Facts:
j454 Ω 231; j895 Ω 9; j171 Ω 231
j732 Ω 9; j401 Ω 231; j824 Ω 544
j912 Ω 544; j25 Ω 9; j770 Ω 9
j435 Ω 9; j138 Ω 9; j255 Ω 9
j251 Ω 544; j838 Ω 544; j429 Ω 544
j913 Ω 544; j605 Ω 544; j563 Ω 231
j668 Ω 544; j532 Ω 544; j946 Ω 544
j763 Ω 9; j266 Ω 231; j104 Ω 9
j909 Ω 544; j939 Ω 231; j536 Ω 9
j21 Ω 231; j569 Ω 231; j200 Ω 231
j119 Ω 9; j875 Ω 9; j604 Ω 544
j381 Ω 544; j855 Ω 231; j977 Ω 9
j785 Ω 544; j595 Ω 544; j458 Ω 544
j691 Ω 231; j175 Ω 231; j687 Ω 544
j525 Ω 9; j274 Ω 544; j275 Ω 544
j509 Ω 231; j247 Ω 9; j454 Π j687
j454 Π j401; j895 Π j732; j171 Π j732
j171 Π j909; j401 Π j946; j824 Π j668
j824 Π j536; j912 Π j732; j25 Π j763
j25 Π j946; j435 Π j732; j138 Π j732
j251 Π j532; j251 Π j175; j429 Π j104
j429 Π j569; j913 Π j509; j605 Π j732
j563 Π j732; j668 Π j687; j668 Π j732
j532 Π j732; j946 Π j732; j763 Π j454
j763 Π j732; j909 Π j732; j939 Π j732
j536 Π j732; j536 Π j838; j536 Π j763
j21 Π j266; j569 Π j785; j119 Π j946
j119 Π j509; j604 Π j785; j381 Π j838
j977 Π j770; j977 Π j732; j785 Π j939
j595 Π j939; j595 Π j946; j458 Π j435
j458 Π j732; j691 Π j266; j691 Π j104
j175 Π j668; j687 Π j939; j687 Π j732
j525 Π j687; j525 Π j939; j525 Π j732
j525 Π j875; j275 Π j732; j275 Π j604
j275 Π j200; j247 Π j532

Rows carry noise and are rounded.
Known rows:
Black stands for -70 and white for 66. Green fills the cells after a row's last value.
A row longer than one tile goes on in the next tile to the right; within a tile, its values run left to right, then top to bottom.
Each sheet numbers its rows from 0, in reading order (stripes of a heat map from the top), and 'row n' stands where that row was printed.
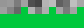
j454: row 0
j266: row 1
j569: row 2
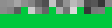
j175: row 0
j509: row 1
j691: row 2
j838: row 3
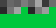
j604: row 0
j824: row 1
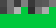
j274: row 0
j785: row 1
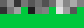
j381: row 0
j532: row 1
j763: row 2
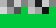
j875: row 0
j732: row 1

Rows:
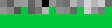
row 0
j939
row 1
j913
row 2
j200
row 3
j525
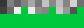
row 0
j429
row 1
j255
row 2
j435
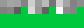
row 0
j563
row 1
j536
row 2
j119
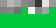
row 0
j171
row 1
j104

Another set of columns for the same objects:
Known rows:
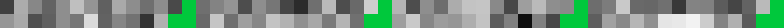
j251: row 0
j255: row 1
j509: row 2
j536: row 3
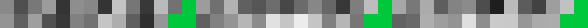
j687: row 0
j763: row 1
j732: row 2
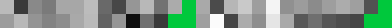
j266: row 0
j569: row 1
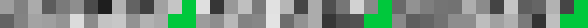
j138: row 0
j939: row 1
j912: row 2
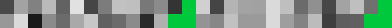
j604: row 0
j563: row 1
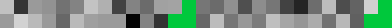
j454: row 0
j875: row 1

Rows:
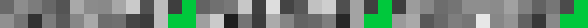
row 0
j595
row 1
j785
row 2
j824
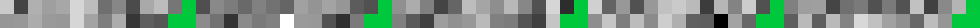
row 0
j171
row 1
j838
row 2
j946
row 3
j401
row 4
j25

